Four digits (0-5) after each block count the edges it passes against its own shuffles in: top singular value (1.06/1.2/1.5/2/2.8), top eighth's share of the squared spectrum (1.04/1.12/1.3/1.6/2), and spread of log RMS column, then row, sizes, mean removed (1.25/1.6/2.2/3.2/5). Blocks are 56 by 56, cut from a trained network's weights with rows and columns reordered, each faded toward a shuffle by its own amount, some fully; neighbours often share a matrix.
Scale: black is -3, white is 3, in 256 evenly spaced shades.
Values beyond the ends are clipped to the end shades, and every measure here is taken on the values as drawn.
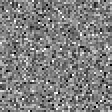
0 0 0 0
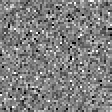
0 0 0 0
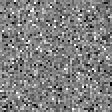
0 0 0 0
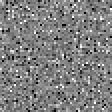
0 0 0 0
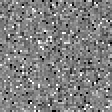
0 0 0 0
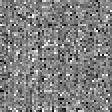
2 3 0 2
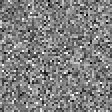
1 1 0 0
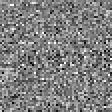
3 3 0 2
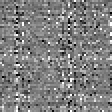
3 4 3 1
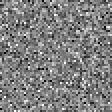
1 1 0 0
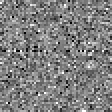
2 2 0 1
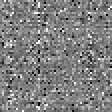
2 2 2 0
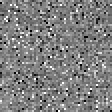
1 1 1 0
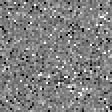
0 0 0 0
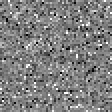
1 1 0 0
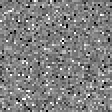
0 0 0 0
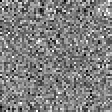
3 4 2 1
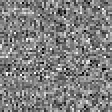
3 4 1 2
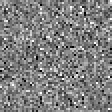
2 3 1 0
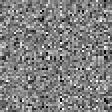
3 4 2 2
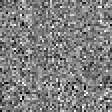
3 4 2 2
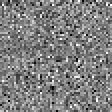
3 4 2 2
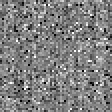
2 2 0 2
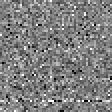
2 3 0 2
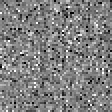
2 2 0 1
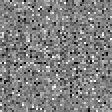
1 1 0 1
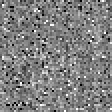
1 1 0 1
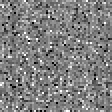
1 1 0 0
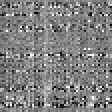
3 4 0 4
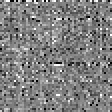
2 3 0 3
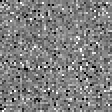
1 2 0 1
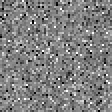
1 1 0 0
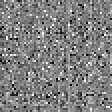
2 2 0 2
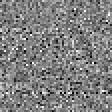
2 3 1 2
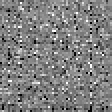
2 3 3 0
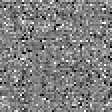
2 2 2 1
